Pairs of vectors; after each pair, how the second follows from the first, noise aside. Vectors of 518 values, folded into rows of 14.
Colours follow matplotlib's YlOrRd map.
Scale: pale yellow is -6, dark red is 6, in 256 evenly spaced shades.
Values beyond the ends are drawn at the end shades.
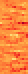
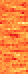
negated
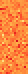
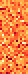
scaled up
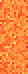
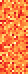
scaled up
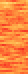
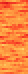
negated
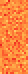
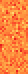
shuffled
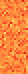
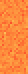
shrunk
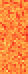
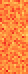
negated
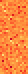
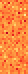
shuffled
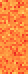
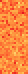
negated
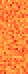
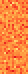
negated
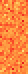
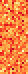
scaled up
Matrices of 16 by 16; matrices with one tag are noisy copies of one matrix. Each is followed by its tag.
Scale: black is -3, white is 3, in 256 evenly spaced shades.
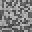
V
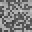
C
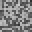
V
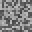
V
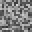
V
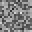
C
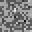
C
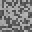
V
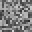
V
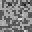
V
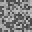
C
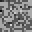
C
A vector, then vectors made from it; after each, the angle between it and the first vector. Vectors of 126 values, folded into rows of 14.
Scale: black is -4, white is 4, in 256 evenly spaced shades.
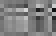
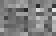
nearly opposite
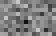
partly opposed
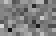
orthogonal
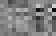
nearly parallel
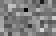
partly opposed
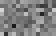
partly opposed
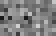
orthogonal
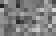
partly opposed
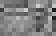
nearly parallel
